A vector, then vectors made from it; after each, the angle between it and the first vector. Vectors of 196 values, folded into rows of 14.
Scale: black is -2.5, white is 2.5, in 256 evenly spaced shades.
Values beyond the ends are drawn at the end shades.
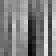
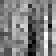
nearly parallel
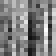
nearly parallel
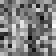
partly aligned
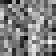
partly opposed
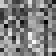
partly opposed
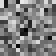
orthogonal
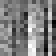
nearly opposite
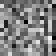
partly opposed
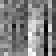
nearly opposite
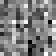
partly aligned
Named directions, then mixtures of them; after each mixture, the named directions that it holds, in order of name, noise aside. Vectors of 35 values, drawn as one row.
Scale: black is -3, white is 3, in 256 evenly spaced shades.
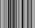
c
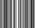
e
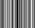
c, e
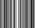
e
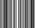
e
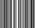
e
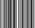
c, e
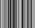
c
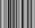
c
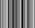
c, e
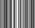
e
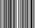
c, e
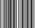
c, e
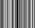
c, e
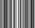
e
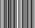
c, e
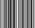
c, e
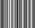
c, e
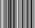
c, e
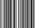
c, e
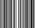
e
